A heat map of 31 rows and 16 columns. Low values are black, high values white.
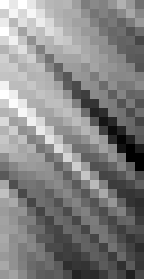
Slope: up to the top left. Grain: diagonal, down to the right. Mirror symmetry: none. Histogram: bell-shaped. Ninth with the highest average: top left.
